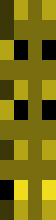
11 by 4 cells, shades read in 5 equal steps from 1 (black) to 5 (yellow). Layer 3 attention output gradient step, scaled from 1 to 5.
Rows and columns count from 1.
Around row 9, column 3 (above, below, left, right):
3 3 3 3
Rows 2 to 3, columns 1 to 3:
2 3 3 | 4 1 3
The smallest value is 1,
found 5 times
